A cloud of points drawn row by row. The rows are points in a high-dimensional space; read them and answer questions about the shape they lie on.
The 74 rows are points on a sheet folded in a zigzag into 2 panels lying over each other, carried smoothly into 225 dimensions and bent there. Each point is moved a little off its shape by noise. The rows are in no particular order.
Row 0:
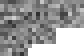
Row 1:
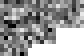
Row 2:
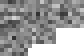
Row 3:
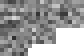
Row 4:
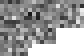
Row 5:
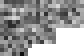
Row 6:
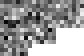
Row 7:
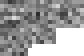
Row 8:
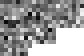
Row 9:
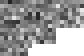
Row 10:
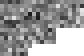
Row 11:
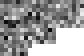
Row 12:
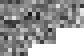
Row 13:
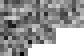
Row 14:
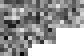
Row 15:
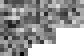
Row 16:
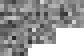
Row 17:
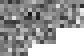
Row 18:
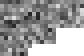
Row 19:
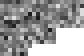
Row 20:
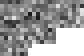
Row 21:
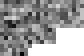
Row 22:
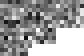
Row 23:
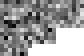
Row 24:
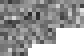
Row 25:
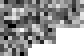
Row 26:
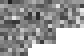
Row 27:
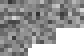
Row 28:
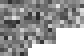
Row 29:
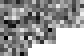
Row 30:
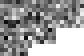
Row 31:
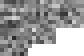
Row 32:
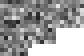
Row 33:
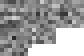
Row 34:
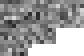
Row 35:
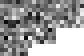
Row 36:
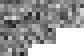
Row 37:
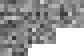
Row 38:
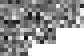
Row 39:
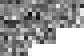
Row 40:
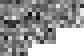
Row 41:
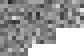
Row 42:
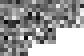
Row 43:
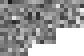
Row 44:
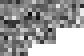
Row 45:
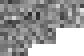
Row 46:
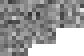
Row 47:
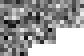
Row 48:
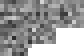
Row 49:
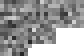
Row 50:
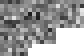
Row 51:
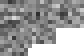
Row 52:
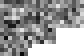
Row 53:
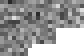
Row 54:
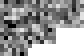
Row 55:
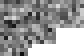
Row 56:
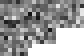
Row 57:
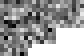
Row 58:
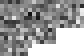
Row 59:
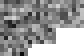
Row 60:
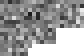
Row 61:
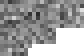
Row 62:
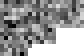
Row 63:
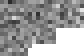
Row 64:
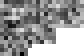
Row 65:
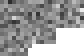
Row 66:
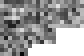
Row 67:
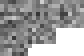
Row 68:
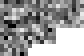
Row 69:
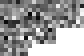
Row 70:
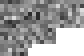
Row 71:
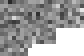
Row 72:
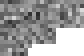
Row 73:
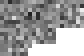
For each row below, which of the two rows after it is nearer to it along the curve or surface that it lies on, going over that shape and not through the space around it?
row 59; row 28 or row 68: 68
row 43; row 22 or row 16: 22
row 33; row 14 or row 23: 14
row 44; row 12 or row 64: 12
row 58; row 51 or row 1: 1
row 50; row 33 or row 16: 16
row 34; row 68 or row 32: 68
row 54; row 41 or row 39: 39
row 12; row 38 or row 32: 38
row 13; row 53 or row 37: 37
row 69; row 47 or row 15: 47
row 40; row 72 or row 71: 72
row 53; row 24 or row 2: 2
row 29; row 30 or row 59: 30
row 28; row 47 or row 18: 47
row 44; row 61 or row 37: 61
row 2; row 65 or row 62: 65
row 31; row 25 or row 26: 26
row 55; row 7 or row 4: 4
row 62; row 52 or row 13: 13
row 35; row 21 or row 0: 21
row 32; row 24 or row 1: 1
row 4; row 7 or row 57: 57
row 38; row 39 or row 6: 6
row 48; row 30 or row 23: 23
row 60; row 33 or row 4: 4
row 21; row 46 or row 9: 46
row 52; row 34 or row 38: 38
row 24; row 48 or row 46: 46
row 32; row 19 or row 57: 57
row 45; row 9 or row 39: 39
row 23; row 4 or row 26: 4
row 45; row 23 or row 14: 23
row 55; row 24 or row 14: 24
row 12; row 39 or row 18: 39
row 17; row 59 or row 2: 59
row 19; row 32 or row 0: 0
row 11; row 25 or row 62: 62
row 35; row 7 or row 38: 38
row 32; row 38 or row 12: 38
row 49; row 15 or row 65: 15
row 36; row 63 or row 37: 37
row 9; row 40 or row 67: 40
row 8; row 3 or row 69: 69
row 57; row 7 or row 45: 45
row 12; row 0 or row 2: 0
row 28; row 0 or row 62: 62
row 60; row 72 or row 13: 72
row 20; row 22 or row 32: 22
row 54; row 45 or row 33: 45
